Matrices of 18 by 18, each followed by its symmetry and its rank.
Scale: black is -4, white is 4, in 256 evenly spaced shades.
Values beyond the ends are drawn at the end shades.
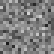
neither, full rank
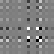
symmetric, rank one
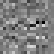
neither, rank three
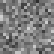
neither, full rank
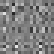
neither, rank three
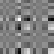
symmetric, rank one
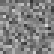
neither, full rank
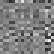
neither, rank three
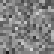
neither, full rank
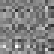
neither, rank three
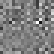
neither, rank three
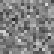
neither, full rank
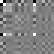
symmetric, rank two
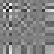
symmetric, rank two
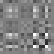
symmetric, rank two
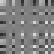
symmetric, rank one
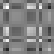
symmetric, rank one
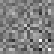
symmetric, rank two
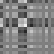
symmetric, rank one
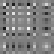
symmetric, rank one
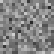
neither, full rank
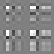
symmetric, rank one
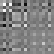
symmetric, rank two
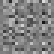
neither, rank three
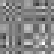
symmetric, rank two
